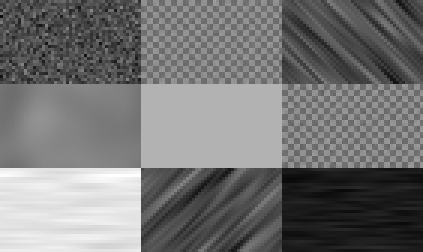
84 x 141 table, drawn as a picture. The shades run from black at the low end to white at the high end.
It is made of 3 by 3 panels. Panel 1,1: low, fine-grained. Panel 1,2: middling, checkered. Panel 1,3: low, slanting down to the right. Panel 2,1: middling, smooth, faint in contrast. Panel 2,2: high, flat. Panel 2,3: middling, checkered. Panel 3,1: very high, streaked across, faint in contrast. Panel 3,2: low, slanting up to the right. Panel 3,3: very low, streaked across, faint in contrast.
